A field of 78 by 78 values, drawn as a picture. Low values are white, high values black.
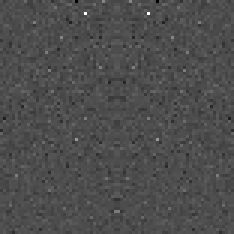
Histogram: skewed, a long tail of low values. Average level on the scale: 70%. Mirror symmetry: left to right. Slope: none.
